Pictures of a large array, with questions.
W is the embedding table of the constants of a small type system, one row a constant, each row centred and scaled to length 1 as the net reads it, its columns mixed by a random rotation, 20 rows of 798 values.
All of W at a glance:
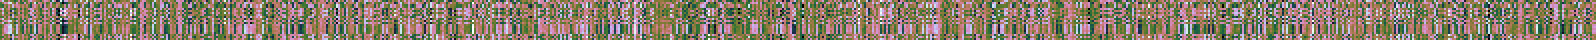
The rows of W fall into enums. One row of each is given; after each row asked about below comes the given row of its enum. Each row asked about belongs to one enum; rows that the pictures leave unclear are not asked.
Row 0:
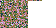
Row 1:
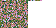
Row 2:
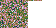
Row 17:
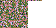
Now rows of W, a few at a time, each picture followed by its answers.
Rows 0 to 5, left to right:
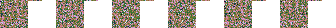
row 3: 2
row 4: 0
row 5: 17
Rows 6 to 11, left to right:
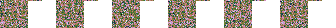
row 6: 0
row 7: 17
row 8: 2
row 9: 0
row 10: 1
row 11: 0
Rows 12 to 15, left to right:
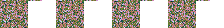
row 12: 1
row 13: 1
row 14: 1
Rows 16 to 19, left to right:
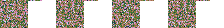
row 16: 1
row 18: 2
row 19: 17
